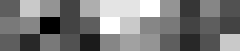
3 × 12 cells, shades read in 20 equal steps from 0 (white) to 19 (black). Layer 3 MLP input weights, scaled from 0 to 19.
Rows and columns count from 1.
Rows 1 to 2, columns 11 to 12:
9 13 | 12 14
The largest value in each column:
12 16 19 14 17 9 7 9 12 16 13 14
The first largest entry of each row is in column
10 3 5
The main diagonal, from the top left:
12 9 10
